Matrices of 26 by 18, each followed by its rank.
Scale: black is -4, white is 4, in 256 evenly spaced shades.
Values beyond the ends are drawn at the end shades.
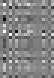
two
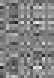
three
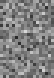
full rank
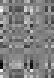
two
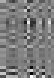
two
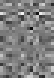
three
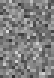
full rank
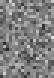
full rank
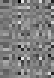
three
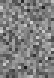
full rank
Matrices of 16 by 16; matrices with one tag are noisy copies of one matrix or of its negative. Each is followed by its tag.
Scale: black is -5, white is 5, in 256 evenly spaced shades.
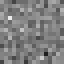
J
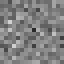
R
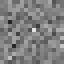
R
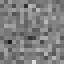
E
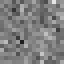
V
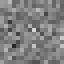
R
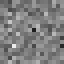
R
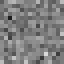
J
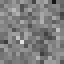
V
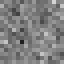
V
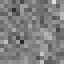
V
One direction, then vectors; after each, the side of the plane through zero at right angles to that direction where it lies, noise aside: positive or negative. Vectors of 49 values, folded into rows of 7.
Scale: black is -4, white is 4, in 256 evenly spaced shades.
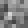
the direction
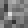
positive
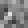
positive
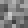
positive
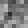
negative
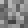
positive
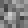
positive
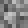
positive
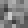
positive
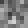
negative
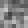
negative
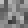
positive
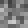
negative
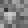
positive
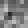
negative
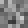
positive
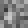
positive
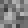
positive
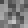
negative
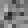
negative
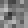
negative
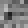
negative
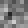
negative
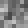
negative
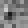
negative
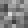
positive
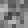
negative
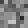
negative
